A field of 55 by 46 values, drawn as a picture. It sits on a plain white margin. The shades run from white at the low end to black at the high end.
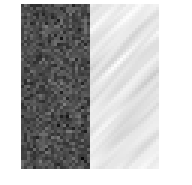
It is made of 1 by 2 panels. Panel 1,1: high, fine-grained. Panel 1,2: very low, slanting up to the right, faint in contrast.
